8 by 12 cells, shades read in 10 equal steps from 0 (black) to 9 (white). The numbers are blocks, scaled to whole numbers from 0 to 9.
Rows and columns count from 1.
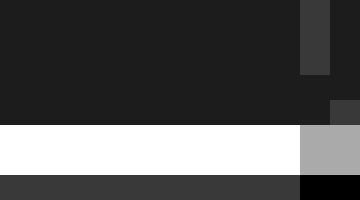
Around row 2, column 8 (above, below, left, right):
1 1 1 1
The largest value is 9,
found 20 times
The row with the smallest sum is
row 4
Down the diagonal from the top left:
1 1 1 1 1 9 9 2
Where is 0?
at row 8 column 11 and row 8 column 12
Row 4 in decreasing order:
1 1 1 1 1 1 1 1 1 1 1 1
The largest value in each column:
9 9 9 9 9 9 9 9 9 9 6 6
